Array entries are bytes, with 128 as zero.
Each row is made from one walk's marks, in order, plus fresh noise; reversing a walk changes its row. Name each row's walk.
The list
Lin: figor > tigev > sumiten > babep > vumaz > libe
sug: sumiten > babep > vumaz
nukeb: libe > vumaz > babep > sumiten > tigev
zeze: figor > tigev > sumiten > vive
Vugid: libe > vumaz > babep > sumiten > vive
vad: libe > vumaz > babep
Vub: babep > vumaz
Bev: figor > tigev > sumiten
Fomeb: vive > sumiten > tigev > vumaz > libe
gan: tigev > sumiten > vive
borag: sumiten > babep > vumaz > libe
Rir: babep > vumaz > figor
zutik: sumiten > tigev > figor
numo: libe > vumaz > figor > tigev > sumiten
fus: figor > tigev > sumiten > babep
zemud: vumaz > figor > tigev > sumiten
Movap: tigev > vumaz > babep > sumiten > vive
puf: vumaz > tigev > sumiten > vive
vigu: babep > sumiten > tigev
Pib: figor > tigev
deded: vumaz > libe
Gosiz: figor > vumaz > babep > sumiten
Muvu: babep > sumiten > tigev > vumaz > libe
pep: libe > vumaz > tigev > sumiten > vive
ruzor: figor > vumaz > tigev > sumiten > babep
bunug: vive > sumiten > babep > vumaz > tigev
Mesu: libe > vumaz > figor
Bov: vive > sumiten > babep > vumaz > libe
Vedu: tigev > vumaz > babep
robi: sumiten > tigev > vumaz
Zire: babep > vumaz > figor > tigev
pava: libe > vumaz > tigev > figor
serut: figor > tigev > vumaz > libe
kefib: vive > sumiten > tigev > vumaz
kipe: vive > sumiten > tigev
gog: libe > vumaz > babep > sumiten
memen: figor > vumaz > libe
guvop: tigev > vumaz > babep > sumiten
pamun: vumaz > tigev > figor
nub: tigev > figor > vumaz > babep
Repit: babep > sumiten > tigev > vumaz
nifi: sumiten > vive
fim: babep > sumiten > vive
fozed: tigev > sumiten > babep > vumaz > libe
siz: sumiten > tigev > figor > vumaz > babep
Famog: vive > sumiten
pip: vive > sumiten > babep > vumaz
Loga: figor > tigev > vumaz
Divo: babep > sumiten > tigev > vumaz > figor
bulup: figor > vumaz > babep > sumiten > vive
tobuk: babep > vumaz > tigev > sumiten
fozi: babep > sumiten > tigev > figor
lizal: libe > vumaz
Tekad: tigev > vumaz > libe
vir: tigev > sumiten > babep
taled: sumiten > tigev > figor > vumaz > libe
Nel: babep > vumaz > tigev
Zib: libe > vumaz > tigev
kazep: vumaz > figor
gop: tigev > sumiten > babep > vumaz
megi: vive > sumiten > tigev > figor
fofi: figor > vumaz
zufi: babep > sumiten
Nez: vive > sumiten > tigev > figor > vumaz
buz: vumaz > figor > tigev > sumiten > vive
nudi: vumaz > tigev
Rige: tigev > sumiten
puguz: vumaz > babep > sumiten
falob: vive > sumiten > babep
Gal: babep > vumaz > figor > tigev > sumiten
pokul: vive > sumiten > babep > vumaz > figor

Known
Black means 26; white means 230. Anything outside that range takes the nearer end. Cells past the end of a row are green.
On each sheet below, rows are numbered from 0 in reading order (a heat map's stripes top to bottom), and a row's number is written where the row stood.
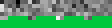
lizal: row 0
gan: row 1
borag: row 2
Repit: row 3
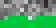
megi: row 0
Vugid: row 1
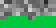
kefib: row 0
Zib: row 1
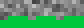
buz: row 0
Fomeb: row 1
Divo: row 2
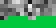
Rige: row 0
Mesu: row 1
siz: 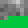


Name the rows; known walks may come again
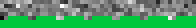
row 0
Loga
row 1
Movap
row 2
Famog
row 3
Repit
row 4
fozi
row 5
Zib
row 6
borag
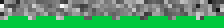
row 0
Mesu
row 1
pokul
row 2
nifi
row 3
gop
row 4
megi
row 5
puf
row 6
taled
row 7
Vub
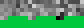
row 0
nukeb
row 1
bunug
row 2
nudi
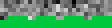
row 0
Tekad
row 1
gog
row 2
lizal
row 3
numo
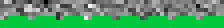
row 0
Rir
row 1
deded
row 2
serut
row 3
falob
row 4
Zire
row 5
robi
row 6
Muvu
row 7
vigu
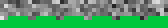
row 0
Bov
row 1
kefib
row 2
gan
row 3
Gosiz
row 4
Nel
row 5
Rige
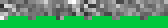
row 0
fim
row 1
siz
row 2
zutik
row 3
fofi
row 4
Fomeb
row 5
buz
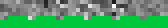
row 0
Divo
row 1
Vugid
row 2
kipe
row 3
pip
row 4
memen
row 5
fozed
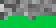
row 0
pava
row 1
Gal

